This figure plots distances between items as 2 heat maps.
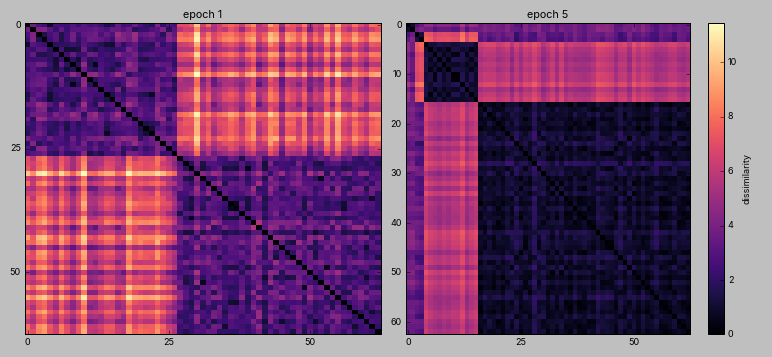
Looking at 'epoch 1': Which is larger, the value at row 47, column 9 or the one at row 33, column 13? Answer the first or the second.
the first
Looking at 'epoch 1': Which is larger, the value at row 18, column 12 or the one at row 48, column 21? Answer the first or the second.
the second
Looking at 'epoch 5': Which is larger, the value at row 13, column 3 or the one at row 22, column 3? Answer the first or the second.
the first
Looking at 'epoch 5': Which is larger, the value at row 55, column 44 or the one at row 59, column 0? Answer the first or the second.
the second
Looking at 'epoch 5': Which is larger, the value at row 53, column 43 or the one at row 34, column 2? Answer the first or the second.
the second
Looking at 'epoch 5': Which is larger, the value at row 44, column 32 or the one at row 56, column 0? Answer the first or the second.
the second
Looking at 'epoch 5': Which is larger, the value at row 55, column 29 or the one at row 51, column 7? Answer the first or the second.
the second
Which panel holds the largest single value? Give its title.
epoch 1
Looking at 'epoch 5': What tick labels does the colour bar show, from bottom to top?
0, 2, 4, 6, 8, 10
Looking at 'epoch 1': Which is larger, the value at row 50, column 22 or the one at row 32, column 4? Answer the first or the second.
the second
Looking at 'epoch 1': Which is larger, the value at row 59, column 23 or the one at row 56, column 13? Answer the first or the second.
the first
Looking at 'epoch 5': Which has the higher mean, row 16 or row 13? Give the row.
13
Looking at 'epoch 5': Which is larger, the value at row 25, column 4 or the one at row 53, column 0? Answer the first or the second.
the first
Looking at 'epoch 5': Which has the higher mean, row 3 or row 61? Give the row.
3
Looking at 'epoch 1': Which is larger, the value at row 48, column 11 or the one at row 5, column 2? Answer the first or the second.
the first
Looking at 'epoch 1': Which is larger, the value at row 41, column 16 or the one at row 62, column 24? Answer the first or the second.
the second
